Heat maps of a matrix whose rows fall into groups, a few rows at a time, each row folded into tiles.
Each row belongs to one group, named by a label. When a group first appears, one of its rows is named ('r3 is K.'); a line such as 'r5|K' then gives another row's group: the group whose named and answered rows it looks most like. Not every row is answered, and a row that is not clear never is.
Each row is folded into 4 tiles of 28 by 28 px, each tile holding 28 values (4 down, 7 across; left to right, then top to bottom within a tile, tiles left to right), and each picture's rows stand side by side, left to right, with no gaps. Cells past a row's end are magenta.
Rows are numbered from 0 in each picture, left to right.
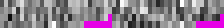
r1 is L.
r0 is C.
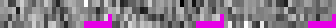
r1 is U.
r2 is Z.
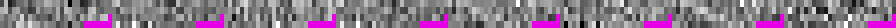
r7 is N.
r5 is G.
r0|U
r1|Z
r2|C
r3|Z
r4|L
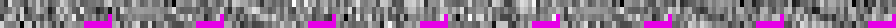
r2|L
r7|U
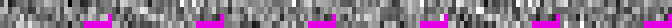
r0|U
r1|L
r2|L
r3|C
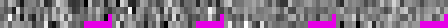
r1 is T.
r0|T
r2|Z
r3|G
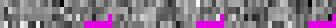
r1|C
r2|T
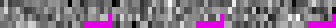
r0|U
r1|G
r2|N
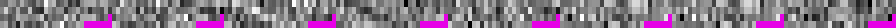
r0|N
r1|N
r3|U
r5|C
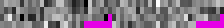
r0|T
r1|N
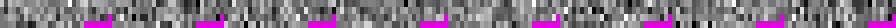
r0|L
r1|T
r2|N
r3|U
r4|C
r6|G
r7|T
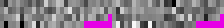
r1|Z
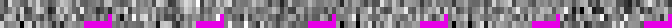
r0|N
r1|C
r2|Z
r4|G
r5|N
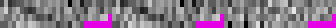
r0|U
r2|G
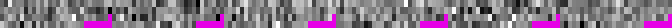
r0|N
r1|T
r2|C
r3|L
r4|N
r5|G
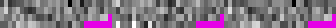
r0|U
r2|U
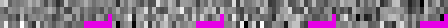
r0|Z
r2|N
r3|T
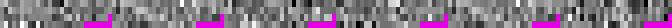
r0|Z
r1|L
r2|U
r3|G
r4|L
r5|T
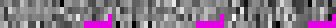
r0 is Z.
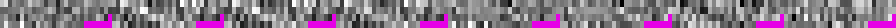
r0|Z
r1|L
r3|L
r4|Z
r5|Z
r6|U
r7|C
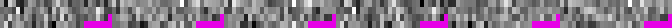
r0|T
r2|L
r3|T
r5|L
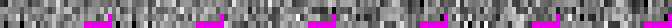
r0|G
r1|G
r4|N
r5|T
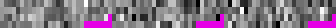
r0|C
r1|T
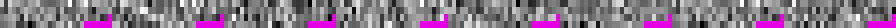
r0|L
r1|L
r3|C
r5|G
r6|L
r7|N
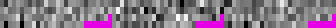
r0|G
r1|N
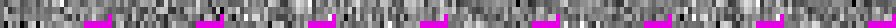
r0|G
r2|C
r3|C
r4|U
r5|Z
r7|U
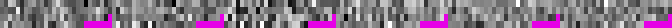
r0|T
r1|Z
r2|N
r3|C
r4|L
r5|N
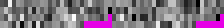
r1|T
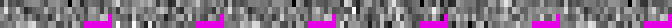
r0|U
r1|Z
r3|T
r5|U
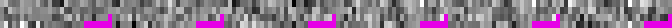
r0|Z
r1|G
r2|U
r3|C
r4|C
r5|L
